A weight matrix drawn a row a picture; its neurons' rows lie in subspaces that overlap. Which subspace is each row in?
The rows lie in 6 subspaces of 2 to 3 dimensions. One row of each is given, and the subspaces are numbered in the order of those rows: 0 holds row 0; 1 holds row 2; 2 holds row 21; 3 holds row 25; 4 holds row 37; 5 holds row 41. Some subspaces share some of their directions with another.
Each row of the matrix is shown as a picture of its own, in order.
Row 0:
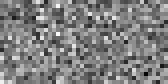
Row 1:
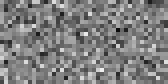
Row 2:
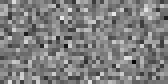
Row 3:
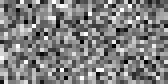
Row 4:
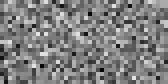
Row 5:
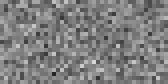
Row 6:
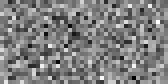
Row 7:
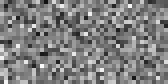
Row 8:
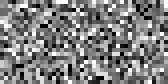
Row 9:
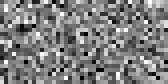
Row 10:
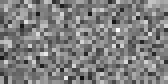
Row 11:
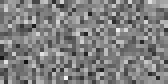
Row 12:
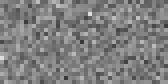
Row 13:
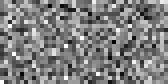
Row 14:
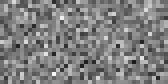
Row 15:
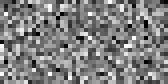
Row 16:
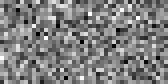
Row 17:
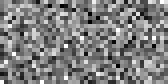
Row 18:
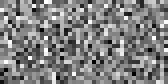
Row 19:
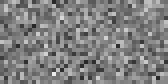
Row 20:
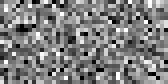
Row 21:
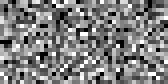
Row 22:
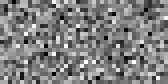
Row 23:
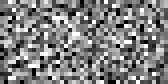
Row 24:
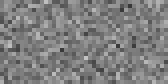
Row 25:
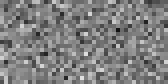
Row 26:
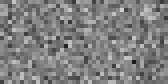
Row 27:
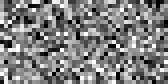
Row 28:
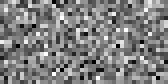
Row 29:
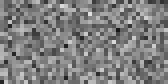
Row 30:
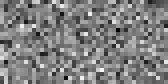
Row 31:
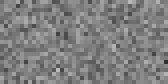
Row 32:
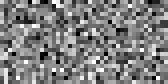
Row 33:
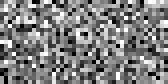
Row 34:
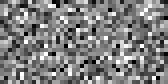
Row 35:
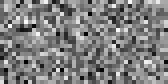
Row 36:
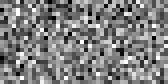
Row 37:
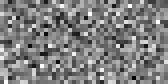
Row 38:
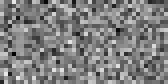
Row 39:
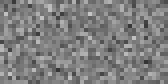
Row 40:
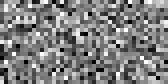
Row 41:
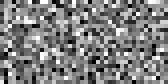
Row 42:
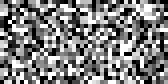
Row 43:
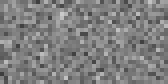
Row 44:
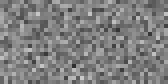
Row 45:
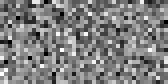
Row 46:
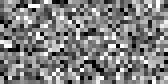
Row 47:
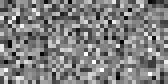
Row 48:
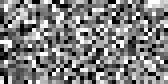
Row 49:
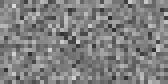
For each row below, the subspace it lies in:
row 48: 3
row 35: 2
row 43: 2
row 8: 1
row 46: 1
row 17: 2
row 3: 0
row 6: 4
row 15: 5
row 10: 3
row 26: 1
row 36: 0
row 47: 0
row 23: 4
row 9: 4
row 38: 5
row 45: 0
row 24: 1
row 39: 5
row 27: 1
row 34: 5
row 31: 2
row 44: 3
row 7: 4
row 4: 4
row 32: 5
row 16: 0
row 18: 0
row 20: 4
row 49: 3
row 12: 0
